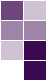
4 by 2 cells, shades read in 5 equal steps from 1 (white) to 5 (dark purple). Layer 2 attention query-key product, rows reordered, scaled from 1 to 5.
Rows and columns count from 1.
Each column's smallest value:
1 2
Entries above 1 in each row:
2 2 2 1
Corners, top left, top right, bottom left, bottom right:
4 2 1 5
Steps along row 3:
up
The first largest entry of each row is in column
1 1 2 2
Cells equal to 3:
2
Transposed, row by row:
4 3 2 1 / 2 3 5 5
